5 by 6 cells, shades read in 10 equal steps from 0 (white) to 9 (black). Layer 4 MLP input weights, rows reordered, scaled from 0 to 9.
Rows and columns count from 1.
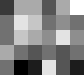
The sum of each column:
25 20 22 21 20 22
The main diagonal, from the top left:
7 1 3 5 6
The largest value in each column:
7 9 8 6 6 8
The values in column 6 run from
0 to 8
